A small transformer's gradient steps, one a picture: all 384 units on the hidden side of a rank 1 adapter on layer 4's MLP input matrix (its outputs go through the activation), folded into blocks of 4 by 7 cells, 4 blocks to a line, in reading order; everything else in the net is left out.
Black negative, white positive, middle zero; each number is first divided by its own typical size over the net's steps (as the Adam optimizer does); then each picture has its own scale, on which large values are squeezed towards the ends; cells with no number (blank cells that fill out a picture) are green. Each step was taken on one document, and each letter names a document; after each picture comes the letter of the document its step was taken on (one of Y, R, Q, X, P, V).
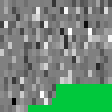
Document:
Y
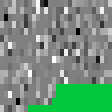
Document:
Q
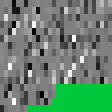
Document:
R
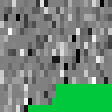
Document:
Q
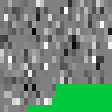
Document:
R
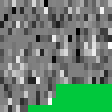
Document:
Q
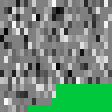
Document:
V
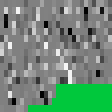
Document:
Y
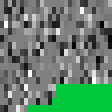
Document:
R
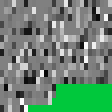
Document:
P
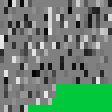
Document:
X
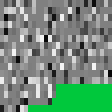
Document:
P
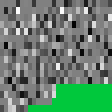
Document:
V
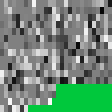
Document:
P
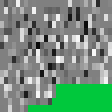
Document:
P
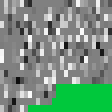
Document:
X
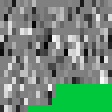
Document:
P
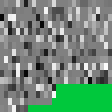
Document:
V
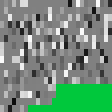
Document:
X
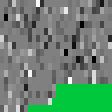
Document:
R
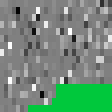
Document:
Y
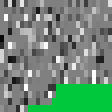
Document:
R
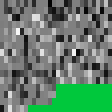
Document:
V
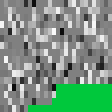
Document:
V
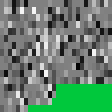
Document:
P
